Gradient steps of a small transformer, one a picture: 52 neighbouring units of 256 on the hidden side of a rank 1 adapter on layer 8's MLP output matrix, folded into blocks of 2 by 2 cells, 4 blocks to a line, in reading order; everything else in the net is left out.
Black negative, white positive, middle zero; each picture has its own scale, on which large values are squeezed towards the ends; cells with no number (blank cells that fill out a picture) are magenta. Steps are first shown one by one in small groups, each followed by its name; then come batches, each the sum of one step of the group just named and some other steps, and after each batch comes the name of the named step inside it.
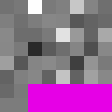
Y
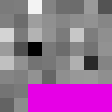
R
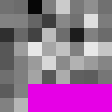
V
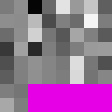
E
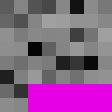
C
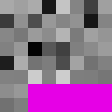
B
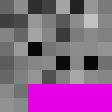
E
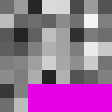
V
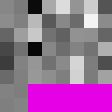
E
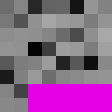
C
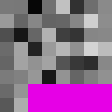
V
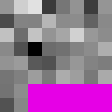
B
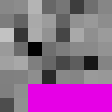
R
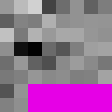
B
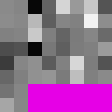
E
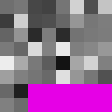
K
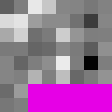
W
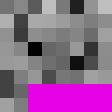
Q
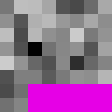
Q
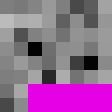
W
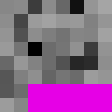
Q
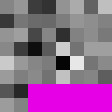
K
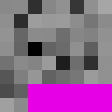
Q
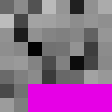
Q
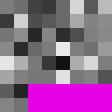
K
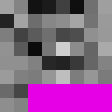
K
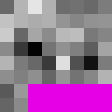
W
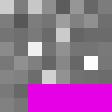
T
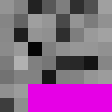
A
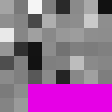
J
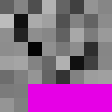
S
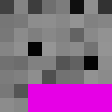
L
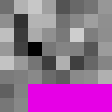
S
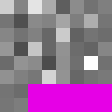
T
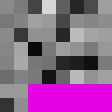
A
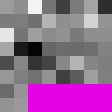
J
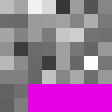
T
